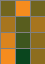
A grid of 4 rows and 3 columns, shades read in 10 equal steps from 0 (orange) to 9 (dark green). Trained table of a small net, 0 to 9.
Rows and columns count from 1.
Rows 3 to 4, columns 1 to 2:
1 7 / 0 9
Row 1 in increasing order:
0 5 5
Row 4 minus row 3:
-1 2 0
